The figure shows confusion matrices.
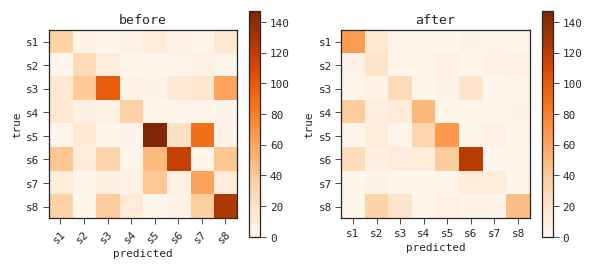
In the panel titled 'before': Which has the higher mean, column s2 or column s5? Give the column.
s5
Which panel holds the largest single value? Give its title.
before
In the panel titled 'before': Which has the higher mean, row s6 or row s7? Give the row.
s6
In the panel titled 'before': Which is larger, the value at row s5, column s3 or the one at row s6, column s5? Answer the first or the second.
the second
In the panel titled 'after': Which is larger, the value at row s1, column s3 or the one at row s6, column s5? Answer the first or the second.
the second
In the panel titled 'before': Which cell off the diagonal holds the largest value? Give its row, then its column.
s5, s7
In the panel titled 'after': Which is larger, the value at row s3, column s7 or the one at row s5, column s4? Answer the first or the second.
the second
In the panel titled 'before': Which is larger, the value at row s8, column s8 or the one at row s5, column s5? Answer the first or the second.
the second
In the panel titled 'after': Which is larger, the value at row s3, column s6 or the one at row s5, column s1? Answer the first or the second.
the first
